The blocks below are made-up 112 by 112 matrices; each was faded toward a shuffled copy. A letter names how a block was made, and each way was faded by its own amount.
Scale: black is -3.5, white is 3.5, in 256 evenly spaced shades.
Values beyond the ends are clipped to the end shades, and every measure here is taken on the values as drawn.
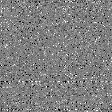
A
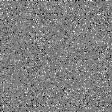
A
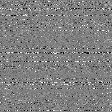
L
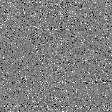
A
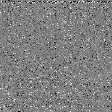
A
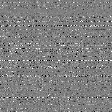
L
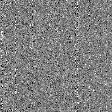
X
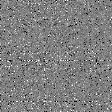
A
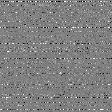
L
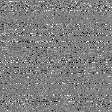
L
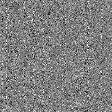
X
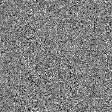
X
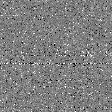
A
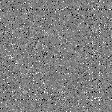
A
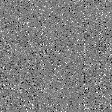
A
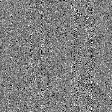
X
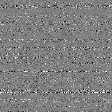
L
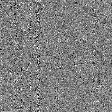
X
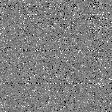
A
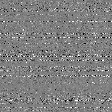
L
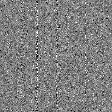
X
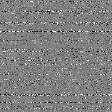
L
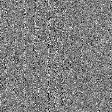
X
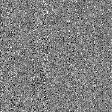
X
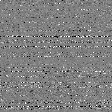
L
